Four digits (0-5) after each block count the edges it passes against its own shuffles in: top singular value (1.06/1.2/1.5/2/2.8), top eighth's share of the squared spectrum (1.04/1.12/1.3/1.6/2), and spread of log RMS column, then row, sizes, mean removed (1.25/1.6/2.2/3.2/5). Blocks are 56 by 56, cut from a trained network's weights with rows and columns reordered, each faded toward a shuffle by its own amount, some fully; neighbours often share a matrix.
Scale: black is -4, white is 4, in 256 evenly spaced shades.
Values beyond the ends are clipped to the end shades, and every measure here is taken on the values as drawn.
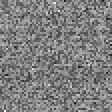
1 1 0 0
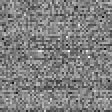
3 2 0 1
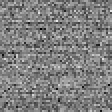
3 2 0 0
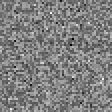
0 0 0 0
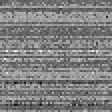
5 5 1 3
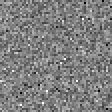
0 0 0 0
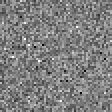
0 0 0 0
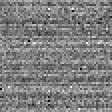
4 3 0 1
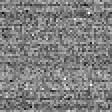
3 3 0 1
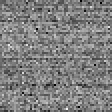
3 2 0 1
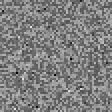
0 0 0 0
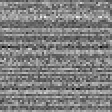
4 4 0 2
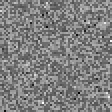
0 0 0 0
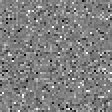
2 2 0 1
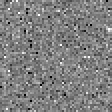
1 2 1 0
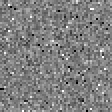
1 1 0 0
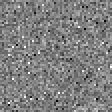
0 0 0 0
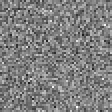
3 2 0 0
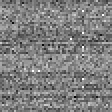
3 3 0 1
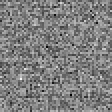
2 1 0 0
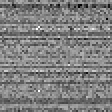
4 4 0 3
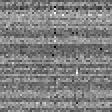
4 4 1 2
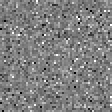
1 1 0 0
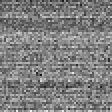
4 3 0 2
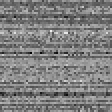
5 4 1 3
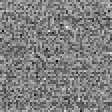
2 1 0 0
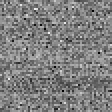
2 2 0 0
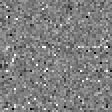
2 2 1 1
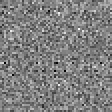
2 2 0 1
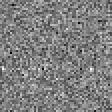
2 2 0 1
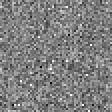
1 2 0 1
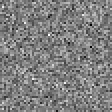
1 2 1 1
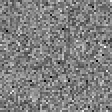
0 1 0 0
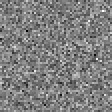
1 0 0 0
